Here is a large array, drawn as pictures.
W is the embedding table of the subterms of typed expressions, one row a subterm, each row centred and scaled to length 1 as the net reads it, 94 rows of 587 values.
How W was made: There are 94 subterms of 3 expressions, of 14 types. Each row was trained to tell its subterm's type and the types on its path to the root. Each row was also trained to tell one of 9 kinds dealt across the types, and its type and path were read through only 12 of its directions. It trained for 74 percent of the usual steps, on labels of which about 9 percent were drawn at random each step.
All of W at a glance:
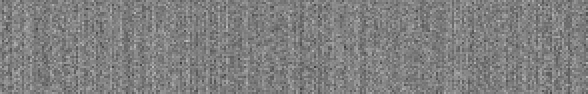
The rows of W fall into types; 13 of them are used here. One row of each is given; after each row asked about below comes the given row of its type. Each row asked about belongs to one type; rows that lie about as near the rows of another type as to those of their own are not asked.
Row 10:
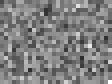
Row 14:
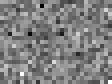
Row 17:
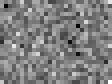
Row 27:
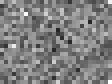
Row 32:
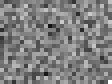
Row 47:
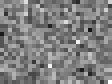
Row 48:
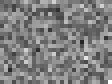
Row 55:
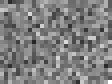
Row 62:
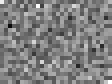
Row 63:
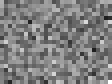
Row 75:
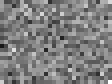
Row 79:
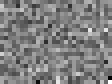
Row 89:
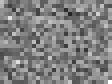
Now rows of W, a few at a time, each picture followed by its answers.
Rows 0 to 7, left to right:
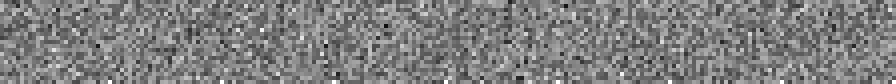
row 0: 89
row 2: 62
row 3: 79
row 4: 55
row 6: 63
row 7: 48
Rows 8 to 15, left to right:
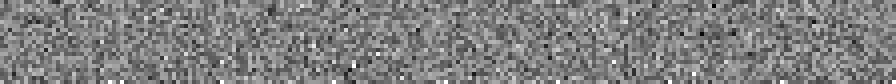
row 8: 27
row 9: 17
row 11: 62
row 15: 75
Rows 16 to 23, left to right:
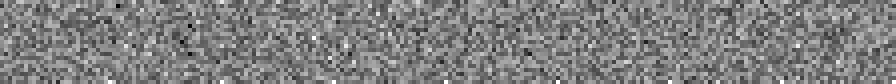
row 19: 32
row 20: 32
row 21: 89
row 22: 17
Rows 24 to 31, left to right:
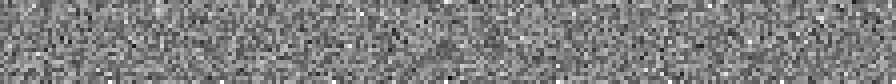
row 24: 32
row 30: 17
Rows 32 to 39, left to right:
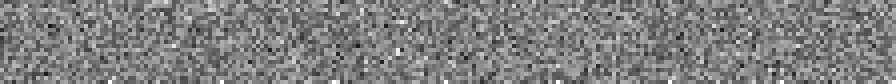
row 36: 75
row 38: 55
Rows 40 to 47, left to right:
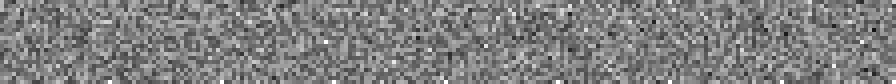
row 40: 62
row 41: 75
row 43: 79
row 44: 89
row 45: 79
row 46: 48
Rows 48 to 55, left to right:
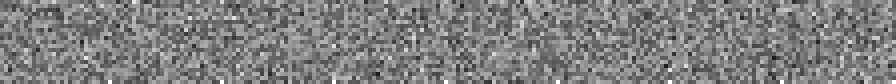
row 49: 47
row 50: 32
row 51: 48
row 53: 89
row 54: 17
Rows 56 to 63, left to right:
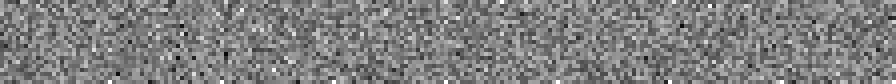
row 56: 62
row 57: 55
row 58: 62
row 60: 89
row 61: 75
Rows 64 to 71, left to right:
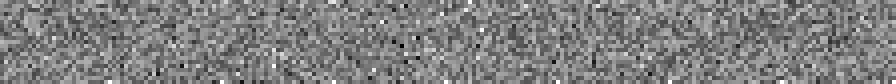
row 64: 89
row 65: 32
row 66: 63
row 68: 17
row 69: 47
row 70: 89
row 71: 32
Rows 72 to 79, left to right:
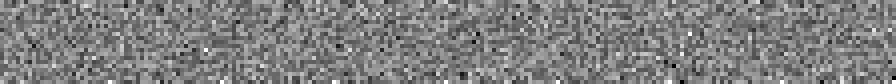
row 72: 79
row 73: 79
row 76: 55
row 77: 47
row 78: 63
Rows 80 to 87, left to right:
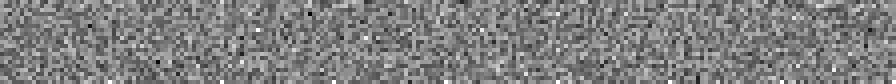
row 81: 75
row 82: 32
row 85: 62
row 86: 79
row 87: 48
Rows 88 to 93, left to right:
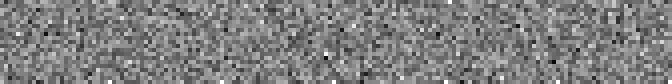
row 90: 75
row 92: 75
